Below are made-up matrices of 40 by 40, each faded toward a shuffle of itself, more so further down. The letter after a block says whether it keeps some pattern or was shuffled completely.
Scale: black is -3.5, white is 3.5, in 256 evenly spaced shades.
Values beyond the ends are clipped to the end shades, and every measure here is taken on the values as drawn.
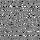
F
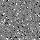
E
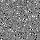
E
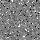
E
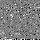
F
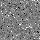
E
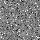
E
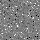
E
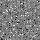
E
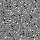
E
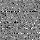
F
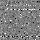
F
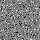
E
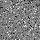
E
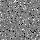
E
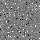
E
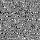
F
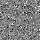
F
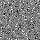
E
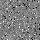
E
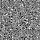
E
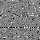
F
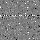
F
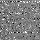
F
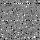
F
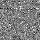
F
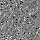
E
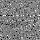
F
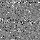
F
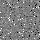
E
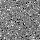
E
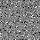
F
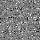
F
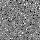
E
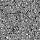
E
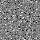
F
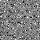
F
